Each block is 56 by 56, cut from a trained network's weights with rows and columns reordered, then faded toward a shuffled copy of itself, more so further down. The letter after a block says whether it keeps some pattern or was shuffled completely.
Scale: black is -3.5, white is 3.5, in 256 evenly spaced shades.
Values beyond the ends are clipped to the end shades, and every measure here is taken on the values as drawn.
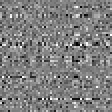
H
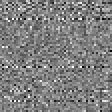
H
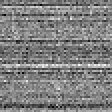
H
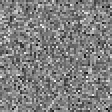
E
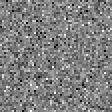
E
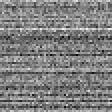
H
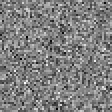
E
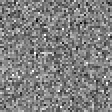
E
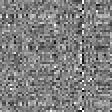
H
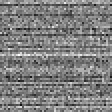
H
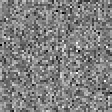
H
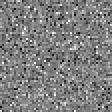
E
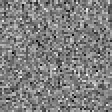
E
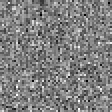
H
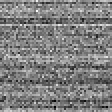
H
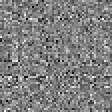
H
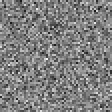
E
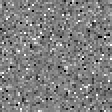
E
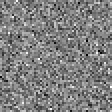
E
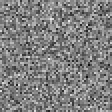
E
